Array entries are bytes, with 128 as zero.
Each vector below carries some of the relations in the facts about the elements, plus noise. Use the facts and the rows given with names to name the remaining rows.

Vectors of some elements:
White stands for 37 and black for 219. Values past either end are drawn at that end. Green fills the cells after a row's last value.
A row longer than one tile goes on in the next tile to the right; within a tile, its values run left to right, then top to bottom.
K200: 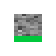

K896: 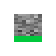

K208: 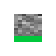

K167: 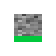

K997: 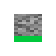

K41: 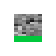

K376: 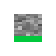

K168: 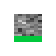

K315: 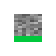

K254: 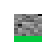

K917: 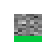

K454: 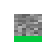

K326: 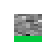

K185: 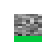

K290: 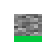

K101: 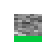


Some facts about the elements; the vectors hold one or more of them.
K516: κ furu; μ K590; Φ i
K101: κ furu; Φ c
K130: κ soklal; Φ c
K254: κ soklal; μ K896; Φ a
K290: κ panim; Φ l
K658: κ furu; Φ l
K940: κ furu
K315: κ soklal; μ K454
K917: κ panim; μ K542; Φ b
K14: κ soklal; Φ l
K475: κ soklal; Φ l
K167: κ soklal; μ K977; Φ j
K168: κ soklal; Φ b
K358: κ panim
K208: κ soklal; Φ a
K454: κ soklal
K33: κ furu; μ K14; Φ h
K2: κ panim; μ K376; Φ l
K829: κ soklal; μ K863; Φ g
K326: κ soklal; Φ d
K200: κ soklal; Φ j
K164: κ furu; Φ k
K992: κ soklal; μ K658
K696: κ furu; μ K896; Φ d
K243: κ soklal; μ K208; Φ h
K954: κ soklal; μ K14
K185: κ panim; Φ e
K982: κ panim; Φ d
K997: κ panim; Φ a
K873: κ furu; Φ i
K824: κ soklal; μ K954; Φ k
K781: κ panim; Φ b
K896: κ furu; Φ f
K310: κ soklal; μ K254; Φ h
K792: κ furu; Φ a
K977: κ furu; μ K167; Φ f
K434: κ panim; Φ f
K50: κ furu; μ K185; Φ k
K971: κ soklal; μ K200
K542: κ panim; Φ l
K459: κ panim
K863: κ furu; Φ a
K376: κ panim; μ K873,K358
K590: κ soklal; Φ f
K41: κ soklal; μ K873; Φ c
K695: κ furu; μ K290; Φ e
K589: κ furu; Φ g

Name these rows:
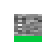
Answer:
K873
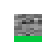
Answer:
K14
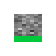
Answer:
K434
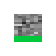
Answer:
K658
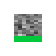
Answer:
K824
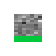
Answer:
K696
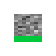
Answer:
K792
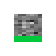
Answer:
K310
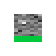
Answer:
K781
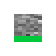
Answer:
K982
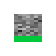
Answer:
K977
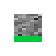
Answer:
K695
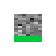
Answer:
K130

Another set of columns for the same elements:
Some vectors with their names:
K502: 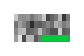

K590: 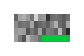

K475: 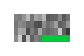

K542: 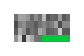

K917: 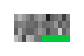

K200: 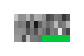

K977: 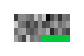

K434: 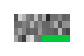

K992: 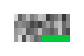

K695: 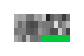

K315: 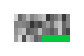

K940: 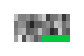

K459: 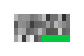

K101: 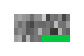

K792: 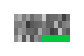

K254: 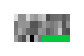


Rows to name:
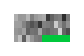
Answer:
K326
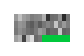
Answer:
K982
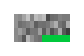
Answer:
K829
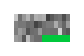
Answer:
K243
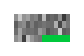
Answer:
K997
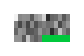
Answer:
K33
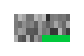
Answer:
K896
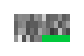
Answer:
K658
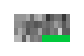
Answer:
K168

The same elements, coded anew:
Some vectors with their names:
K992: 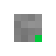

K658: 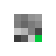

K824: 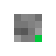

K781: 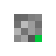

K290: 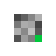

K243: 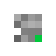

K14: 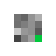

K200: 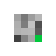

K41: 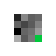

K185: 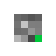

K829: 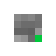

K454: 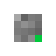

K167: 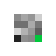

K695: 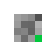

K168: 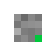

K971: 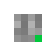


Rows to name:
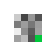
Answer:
K590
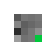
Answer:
K254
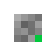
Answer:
K940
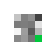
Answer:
K977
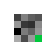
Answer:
K101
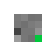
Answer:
K326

